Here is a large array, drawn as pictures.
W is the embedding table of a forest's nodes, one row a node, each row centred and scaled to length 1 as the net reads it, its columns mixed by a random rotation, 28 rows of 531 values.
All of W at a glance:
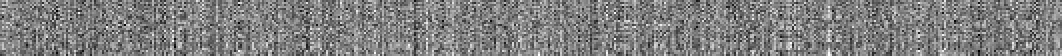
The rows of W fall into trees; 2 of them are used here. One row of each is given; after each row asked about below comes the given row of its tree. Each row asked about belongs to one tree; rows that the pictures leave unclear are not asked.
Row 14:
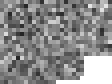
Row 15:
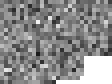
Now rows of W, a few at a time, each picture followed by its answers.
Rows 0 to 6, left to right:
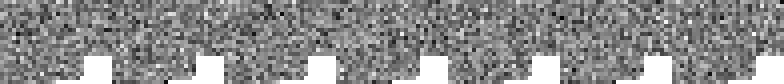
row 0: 14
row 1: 15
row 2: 14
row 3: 15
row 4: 14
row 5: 15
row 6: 14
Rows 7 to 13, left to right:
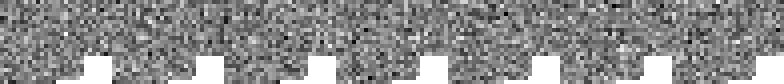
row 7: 15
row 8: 15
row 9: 15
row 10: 14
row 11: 14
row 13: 14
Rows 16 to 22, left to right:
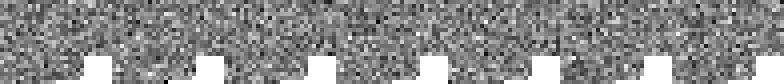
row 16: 14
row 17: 15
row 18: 15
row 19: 14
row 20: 15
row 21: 14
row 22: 14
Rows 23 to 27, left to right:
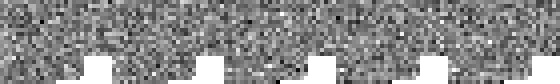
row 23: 14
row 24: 14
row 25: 15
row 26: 15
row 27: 15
